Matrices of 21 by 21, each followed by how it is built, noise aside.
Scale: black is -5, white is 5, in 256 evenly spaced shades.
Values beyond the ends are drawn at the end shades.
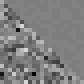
lower triangular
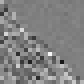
lower triangular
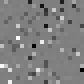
sparse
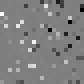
sparse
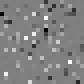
sparse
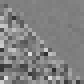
lower triangular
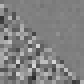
lower triangular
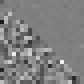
lower triangular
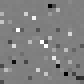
sparse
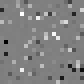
sparse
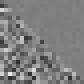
lower triangular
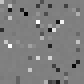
sparse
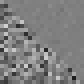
lower triangular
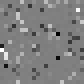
sparse
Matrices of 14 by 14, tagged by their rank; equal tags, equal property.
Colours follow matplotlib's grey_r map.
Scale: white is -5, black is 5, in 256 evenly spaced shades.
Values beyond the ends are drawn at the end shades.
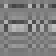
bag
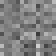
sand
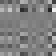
bag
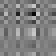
bag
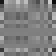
bag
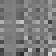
sand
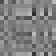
sand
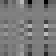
bag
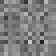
sand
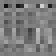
sand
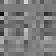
sand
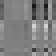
bag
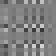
bag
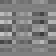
bag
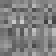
sand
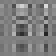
bag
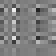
bag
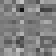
sand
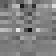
sand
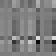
bag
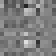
sand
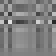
bag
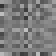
sand
